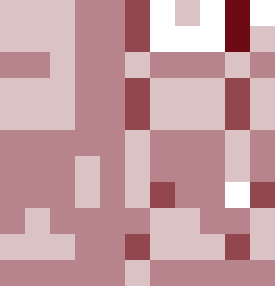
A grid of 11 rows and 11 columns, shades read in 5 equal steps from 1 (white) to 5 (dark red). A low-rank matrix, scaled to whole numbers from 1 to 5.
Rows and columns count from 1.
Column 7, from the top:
1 1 3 2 2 3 3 4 2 2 3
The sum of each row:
26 26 30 28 28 31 30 31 29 28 32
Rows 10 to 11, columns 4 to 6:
3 3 4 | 3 3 2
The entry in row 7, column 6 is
2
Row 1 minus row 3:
-1 -1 0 0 0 2 -2 -1 -2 3 -2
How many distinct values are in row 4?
3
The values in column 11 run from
1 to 4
